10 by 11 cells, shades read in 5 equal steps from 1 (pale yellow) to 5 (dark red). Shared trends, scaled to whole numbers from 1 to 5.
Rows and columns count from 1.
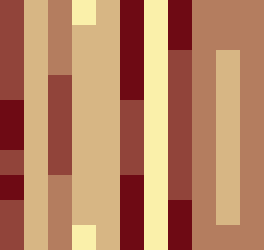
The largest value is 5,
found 14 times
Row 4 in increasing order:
1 2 2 2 2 3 3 4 4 4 5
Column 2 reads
2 2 2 2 2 2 2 2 2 2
